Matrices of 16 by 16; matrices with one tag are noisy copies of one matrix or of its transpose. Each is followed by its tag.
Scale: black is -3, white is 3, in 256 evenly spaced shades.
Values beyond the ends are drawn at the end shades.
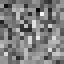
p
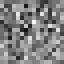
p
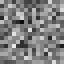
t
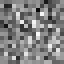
p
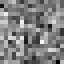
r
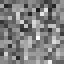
p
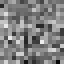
r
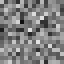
t
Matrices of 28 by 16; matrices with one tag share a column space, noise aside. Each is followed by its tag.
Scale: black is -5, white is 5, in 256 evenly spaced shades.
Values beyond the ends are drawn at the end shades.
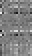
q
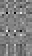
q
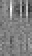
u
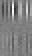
u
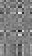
q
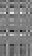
q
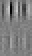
u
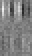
u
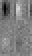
u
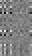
q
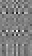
q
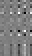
q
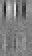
u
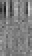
u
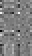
q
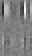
u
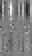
u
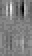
u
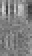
u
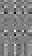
q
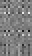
q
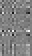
q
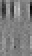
u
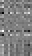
q
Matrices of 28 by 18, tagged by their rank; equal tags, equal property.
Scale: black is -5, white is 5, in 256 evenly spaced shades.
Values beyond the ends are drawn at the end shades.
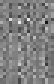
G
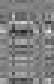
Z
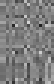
G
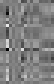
Z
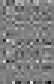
G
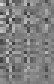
Z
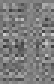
G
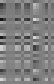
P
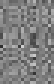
G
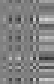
P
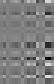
P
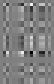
P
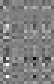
Z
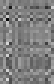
Z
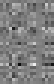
Z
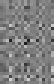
G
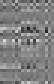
Z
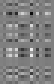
P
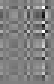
P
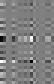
P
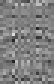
G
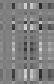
P
